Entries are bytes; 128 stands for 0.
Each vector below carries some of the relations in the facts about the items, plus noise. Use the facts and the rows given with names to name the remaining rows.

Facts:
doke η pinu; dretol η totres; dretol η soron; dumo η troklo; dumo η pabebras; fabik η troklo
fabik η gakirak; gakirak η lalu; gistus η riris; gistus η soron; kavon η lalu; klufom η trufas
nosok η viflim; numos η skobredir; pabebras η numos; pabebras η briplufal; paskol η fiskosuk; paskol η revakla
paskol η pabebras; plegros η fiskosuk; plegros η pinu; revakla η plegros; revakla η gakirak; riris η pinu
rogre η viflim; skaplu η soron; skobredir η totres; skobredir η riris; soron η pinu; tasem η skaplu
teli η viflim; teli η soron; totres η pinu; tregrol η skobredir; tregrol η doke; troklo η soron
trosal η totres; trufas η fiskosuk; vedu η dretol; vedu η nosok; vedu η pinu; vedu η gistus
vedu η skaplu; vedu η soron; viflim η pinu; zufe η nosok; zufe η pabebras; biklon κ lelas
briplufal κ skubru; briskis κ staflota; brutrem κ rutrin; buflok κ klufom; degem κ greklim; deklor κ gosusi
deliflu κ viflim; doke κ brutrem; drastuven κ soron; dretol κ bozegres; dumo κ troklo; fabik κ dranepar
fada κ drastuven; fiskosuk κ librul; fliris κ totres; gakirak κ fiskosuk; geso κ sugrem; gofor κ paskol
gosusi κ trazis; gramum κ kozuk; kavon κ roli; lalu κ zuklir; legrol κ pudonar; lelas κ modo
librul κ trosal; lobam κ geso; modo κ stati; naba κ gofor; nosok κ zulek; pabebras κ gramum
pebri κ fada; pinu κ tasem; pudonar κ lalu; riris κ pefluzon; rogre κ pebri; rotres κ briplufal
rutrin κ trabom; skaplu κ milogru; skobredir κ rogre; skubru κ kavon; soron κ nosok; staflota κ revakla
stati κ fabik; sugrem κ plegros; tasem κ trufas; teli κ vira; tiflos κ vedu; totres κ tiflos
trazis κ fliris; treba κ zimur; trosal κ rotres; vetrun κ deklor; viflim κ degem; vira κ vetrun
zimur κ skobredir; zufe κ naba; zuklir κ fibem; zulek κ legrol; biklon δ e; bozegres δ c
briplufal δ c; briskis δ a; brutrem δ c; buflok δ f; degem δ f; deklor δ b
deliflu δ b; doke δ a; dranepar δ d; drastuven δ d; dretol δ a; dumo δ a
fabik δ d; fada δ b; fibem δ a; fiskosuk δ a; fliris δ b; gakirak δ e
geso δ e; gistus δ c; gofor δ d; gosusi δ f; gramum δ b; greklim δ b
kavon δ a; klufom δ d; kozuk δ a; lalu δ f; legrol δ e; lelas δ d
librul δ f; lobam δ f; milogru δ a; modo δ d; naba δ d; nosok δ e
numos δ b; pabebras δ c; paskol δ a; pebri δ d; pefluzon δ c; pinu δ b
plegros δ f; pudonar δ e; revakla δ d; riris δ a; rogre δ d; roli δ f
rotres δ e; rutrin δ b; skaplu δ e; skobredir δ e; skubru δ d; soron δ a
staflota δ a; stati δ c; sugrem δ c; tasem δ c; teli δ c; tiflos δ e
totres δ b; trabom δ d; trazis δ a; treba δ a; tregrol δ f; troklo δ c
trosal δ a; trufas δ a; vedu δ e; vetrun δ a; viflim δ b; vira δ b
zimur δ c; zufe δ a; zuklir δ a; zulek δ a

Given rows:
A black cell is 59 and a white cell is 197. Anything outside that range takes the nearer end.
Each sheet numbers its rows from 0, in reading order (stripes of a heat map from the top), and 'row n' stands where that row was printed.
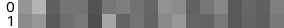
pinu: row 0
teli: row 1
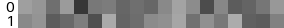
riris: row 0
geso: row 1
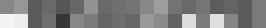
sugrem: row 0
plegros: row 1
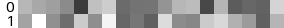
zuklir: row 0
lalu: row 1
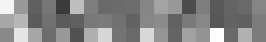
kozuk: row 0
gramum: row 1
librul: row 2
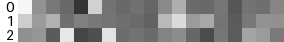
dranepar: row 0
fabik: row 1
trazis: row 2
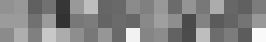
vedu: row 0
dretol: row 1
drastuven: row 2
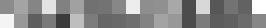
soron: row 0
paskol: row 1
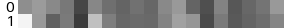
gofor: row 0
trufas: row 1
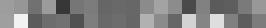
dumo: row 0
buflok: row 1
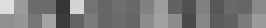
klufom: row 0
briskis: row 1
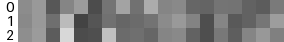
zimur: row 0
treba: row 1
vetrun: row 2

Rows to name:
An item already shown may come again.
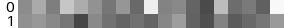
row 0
drastuven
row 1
gofor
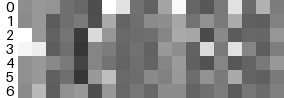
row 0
rotres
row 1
geso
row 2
fibem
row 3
plegros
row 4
gofor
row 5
vedu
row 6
vira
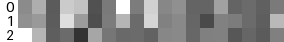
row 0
fada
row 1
rogre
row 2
greklim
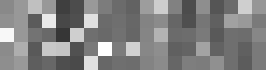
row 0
fiskosuk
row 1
trazis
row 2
dranepar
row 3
fada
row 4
tiflos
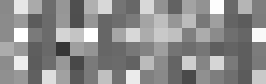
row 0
librul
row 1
biklon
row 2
legrol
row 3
gistus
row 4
lobam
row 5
pebri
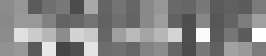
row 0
teli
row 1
naba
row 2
zulek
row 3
trazis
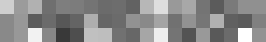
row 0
fabik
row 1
skaplu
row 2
trosal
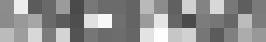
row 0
lobam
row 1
briplufal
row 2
modo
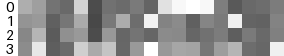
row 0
stati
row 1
skobredir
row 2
vira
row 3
nosok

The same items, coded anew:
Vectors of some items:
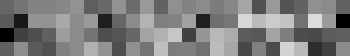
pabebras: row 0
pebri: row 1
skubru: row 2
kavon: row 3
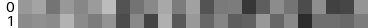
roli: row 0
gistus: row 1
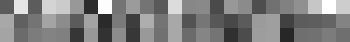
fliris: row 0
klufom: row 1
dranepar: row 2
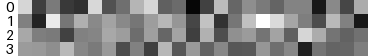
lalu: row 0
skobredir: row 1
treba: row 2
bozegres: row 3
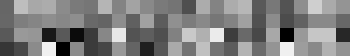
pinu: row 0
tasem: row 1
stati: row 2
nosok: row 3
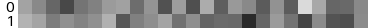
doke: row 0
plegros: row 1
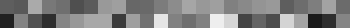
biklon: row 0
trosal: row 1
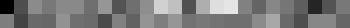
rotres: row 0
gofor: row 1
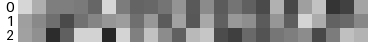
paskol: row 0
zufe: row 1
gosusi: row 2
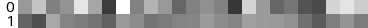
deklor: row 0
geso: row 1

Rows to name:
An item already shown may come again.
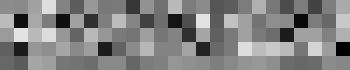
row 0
vedu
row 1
pudonar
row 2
greklim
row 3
pebri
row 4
skaplu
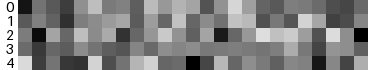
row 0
librul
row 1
fiskosuk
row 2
rogre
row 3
naba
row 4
lalu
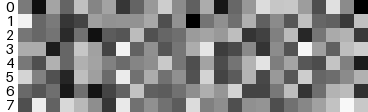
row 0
rogre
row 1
zuklir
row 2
fabik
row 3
trazis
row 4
zimur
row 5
vetrun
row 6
lelas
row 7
totres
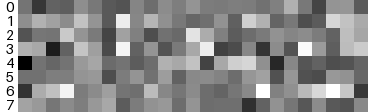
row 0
naba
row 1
vira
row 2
tiflos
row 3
trazis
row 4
briplufal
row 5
teli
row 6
fada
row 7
tregrol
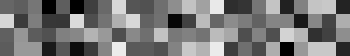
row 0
modo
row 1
lalu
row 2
kavon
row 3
stati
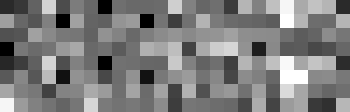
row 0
drastuven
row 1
zulek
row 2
gakirak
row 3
briplufal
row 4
drastuven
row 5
soron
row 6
treba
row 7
fibem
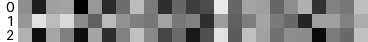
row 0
legrol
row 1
greklim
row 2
pudonar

